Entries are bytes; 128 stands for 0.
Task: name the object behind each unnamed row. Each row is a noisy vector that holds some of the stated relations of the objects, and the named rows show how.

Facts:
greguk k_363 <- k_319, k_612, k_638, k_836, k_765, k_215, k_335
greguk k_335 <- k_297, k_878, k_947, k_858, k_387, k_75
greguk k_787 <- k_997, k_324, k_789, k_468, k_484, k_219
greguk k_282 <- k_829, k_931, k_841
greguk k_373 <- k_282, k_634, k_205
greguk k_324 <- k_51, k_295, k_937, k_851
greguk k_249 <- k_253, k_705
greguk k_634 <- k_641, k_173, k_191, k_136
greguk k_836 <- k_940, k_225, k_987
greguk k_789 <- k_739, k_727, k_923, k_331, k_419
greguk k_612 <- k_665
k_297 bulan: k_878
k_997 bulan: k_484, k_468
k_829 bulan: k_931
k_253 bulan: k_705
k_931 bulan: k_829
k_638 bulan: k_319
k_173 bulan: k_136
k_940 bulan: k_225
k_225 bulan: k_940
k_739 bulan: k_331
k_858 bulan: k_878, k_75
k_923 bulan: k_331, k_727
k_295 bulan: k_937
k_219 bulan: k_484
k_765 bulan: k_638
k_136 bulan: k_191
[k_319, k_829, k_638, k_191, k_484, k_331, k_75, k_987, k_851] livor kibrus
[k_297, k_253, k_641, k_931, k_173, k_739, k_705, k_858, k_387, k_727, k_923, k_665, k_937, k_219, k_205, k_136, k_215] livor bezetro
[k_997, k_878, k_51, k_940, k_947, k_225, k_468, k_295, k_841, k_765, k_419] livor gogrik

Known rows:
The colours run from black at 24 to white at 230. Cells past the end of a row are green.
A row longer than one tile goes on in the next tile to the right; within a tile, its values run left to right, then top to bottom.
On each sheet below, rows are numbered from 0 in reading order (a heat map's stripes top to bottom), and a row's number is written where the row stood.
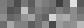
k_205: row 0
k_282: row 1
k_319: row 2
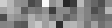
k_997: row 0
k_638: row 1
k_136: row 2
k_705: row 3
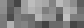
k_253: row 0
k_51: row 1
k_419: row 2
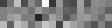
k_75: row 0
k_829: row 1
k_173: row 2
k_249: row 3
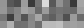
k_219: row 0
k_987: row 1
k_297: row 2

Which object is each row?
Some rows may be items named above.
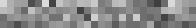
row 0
k_295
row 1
k_851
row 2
k_765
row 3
k_878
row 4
k_841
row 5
k_727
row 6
k_295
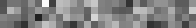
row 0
k_789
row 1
k_829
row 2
k_51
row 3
k_947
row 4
k_387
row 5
k_324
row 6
k_937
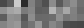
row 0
k_331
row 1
k_705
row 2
k_787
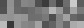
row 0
k_335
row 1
k_727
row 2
k_987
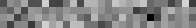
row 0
k_836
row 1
k_191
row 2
k_75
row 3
k_468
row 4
k_765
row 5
k_931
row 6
k_484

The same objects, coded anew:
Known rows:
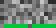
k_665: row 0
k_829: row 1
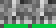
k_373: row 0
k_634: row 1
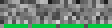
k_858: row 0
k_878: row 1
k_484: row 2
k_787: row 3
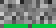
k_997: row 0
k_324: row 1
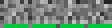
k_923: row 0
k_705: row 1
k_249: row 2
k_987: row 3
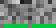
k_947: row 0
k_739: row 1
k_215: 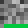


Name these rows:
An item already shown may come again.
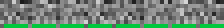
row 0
k_319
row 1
k_387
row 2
k_705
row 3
k_191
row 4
k_851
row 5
k_727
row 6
k_173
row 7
k_75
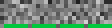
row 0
k_387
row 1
k_295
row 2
k_851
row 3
k_829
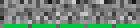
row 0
k_727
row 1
k_331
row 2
k_997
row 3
k_765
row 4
k_331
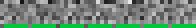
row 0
k_468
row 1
k_878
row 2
k_789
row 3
k_335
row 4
k_841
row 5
k_219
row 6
k_253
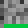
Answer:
k_937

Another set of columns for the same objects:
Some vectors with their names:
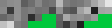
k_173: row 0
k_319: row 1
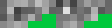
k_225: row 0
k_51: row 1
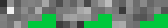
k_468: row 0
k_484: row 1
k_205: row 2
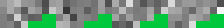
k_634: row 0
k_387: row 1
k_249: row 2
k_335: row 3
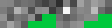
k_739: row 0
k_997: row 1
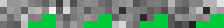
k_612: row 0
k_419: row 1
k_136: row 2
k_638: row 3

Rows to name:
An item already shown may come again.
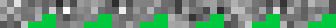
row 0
k_249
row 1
k_997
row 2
k_468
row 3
k_931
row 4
k_789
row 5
k_841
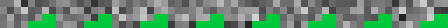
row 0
k_705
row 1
k_727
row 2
k_75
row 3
k_851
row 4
k_331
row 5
k_253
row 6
k_219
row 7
k_295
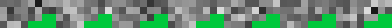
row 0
k_937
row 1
k_789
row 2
k_727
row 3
k_787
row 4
k_191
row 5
k_219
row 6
k_829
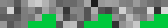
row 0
k_765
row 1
k_937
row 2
k_324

